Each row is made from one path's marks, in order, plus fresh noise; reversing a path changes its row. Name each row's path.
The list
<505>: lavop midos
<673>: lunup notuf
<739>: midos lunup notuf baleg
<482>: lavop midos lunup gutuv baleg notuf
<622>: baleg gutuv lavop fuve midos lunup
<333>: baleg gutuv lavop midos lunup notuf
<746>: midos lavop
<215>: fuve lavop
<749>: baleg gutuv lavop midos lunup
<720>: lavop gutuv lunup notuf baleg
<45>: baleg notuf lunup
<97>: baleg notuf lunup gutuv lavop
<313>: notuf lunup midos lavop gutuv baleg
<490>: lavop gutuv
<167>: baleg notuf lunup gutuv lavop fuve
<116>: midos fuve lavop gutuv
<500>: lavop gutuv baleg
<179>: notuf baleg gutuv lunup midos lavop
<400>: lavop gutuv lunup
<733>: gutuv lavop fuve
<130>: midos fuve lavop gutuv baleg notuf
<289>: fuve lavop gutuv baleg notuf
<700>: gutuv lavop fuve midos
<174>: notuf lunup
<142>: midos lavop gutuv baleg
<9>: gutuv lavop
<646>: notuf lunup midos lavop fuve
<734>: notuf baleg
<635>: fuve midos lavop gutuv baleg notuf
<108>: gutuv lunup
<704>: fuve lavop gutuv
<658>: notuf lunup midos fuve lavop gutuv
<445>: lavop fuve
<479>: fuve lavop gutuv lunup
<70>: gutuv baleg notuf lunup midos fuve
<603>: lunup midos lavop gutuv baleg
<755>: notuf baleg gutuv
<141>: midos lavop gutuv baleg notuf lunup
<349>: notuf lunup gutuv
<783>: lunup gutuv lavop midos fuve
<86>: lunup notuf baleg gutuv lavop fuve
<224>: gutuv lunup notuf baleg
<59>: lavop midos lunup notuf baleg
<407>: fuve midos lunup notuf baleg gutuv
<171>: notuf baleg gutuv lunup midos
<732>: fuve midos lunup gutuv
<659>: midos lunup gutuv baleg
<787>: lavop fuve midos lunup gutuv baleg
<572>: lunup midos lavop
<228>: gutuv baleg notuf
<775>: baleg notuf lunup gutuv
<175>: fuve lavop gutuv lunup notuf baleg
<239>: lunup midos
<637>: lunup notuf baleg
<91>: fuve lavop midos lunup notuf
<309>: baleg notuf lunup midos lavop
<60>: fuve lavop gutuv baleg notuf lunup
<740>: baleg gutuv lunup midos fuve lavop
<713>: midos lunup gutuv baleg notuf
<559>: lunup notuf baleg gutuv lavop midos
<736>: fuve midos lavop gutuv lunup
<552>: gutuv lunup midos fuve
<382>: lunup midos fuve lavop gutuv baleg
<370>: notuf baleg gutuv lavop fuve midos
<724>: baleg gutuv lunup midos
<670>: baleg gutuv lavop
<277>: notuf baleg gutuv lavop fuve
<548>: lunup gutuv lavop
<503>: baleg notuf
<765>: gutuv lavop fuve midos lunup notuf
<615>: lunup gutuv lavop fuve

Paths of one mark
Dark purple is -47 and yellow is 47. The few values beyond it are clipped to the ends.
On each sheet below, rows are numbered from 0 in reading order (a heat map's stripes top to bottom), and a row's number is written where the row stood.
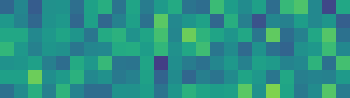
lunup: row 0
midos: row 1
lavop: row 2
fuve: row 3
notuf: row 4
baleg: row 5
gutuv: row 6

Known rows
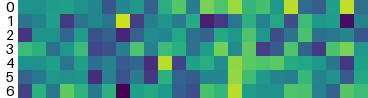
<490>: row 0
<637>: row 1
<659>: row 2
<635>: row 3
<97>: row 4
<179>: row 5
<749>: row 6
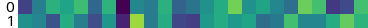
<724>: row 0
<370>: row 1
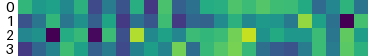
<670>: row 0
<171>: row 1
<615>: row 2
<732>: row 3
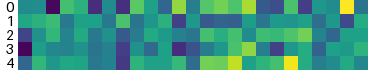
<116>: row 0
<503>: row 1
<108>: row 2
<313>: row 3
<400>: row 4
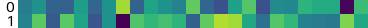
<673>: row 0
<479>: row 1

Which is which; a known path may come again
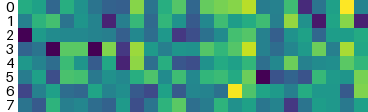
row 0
<704>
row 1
<500>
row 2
<313>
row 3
<783>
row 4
<370>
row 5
<91>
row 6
<349>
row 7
<407>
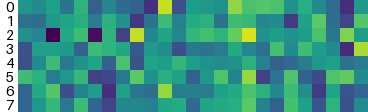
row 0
<97>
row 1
<309>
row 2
<615>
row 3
<174>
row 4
<59>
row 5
<635>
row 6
<720>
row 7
<482>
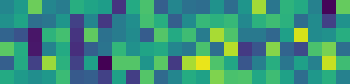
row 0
<45>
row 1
<141>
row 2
<572>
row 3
<130>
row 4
<736>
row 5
<670>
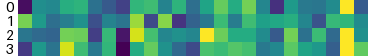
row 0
<787>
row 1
<277>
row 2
<700>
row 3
<622>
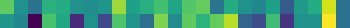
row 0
<445>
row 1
<116>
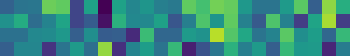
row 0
<740>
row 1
<142>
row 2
<179>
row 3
<637>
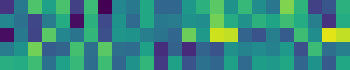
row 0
<724>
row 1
<559>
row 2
<658>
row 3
<734>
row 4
<503>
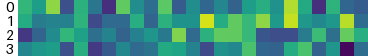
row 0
<228>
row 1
<9>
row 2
<732>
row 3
<713>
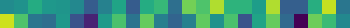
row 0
<490>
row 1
<289>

